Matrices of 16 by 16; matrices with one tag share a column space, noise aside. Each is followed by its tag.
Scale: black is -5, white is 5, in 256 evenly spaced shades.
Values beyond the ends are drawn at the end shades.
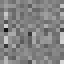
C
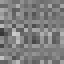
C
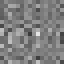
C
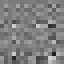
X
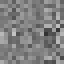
C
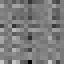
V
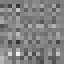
X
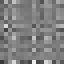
V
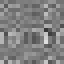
C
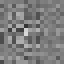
C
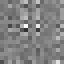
V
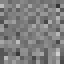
X
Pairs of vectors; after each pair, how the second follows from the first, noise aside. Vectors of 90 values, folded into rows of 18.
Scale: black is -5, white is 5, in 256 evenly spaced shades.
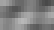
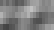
reversed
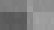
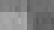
negated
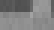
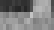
scaled up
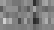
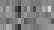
reversed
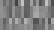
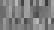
negated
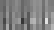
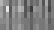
reversed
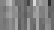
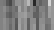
negated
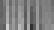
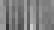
negated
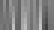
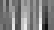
scaled up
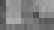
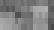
reversed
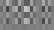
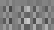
reversed
